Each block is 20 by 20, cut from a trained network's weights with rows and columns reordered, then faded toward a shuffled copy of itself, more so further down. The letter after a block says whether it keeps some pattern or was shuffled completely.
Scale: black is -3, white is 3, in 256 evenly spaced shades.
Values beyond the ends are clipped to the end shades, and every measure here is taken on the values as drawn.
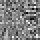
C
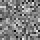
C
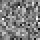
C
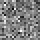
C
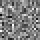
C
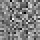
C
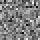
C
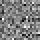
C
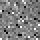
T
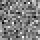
T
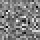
C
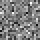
T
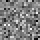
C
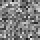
T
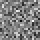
C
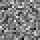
T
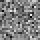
T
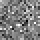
T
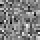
C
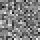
C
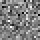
T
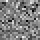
T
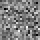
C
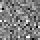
C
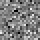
T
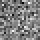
T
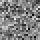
T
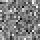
T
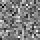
T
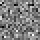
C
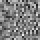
C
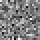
T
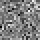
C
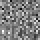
C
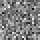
T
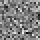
T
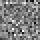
T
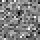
T
